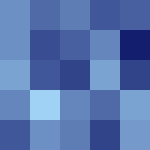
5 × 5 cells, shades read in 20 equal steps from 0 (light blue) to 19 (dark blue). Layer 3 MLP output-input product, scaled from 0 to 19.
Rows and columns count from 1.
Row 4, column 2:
0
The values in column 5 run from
5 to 19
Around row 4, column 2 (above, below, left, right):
13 7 8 8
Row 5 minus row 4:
5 7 1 4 1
